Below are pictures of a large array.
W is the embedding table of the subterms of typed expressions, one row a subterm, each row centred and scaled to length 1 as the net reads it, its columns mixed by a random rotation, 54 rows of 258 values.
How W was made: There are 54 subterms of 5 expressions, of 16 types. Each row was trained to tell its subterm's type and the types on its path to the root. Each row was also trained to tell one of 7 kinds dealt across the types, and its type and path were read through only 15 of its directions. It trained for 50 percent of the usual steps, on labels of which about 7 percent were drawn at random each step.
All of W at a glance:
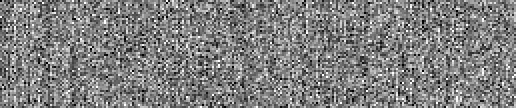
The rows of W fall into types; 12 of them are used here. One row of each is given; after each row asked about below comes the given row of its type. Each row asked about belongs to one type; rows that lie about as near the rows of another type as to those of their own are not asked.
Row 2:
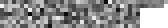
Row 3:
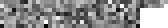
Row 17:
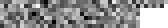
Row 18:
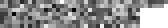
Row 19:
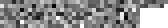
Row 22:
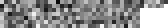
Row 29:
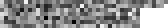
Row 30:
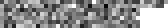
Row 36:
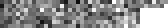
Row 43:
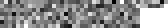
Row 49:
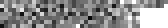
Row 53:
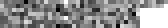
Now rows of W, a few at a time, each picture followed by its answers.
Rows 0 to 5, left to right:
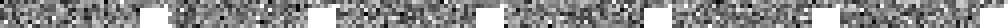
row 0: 36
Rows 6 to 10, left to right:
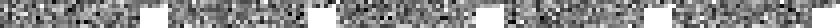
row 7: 53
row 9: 29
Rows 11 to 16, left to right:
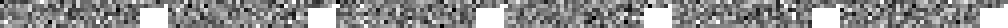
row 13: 43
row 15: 30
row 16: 2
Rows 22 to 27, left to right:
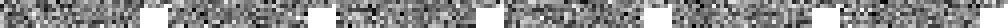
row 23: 3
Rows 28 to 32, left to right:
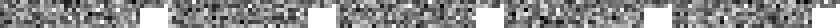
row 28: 36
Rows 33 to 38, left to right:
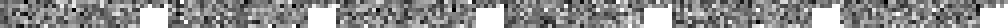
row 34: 29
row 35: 43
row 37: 29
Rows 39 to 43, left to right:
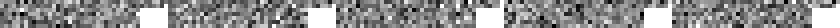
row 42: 2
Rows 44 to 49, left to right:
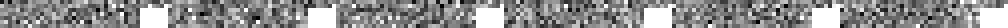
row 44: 30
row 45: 36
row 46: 30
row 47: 36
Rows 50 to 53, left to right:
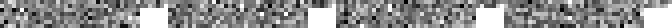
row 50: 3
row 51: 43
